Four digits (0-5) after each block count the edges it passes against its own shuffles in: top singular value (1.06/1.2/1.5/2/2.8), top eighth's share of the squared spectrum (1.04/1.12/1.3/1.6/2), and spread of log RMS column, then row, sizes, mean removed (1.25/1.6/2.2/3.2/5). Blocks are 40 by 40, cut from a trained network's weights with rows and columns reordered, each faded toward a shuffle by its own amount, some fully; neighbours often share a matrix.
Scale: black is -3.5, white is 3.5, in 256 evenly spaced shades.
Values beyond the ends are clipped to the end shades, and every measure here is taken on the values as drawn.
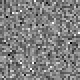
0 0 0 0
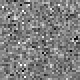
0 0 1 0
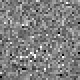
2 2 1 0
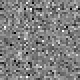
2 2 1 1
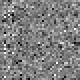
2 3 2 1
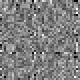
3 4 2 1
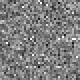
2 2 0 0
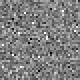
0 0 0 0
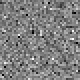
0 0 0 0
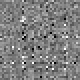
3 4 2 2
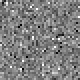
0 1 0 0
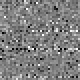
3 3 0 2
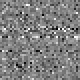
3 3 0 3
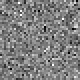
0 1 0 0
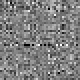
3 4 2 2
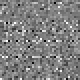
3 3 0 2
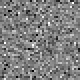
1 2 1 0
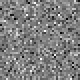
1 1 0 0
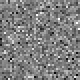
1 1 0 0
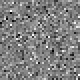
0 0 0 0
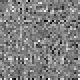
3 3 0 2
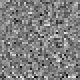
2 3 0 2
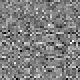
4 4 1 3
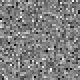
0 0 0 0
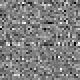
3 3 0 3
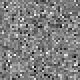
2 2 0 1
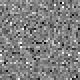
1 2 0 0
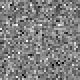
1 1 0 0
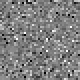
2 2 0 1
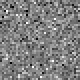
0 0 0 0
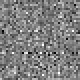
2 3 0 1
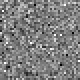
0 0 0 0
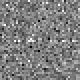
1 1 0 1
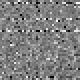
3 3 0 2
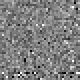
2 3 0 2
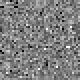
1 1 0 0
